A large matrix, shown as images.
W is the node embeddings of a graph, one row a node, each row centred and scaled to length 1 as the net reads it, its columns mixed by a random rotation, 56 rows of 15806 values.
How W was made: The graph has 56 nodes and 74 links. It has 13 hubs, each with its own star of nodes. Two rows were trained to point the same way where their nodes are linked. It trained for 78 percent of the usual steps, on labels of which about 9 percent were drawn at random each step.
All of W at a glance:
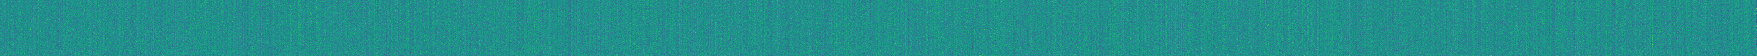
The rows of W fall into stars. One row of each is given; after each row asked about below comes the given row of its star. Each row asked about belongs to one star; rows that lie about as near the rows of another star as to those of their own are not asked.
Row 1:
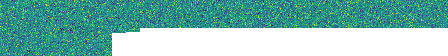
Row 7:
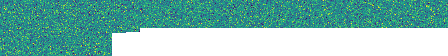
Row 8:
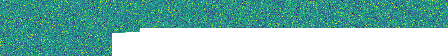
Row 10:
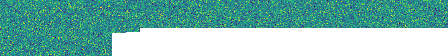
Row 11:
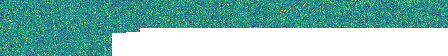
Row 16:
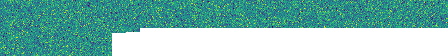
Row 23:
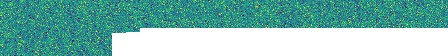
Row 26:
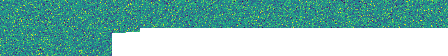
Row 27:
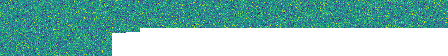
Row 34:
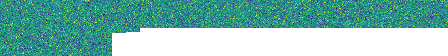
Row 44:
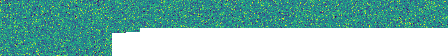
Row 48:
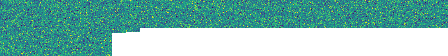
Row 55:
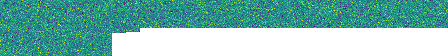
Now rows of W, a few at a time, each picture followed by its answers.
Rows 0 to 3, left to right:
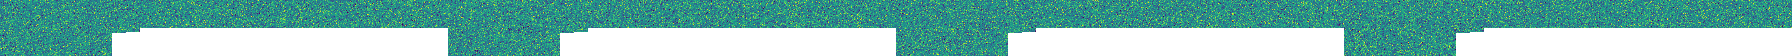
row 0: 7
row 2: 7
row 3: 1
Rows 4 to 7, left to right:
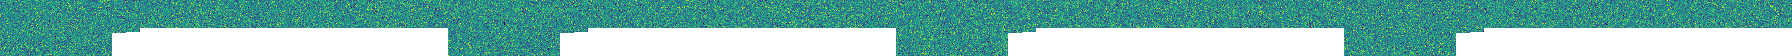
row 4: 10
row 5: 55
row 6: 44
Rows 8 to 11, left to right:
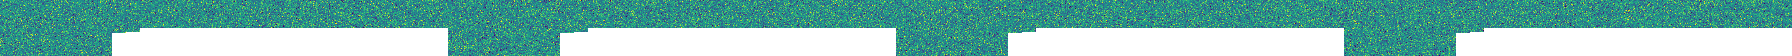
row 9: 23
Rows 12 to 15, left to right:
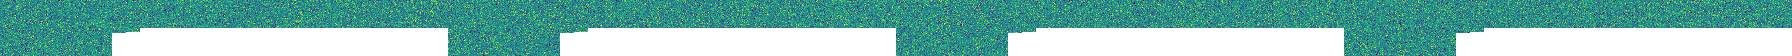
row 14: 26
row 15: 1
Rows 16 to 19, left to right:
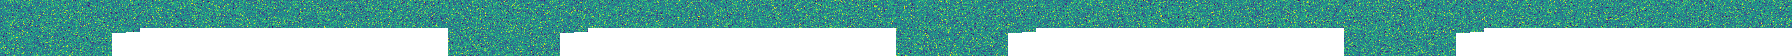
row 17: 10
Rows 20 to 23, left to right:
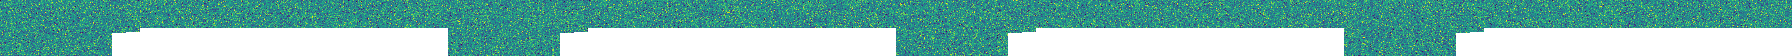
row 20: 1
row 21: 11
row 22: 27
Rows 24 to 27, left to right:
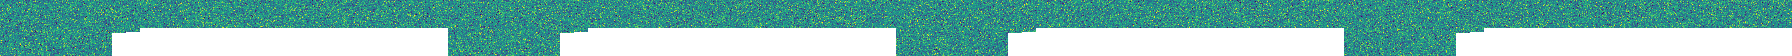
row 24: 55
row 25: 48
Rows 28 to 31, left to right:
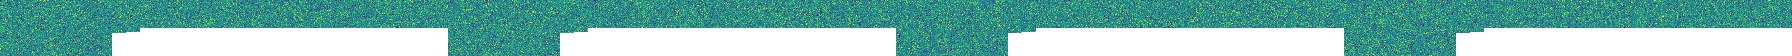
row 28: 26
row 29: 23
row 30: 8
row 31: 44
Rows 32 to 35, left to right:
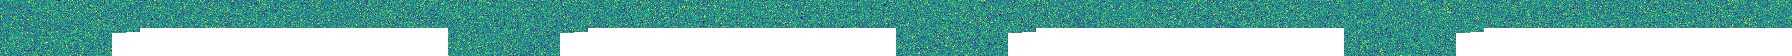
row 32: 16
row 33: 55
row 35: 23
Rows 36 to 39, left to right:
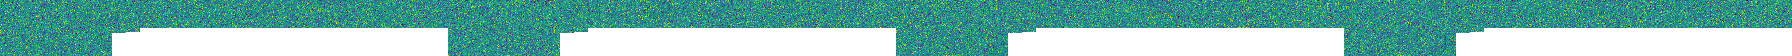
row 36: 7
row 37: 44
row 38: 26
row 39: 26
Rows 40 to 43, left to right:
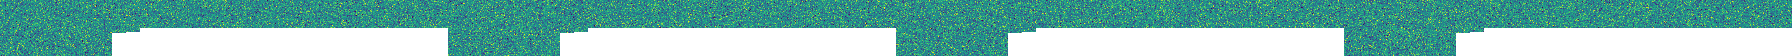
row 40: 23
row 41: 27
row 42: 1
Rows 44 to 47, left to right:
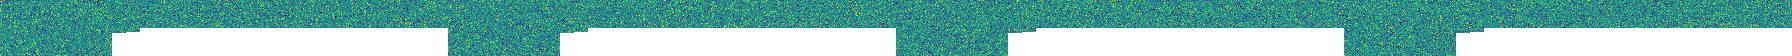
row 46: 48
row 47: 55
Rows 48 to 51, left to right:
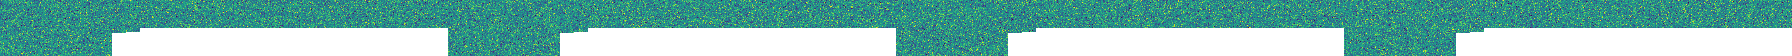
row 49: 8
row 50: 16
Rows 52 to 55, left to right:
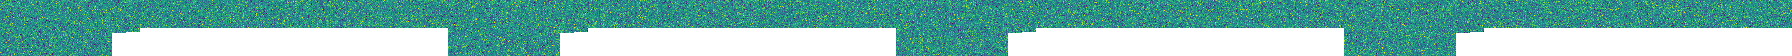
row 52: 34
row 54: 11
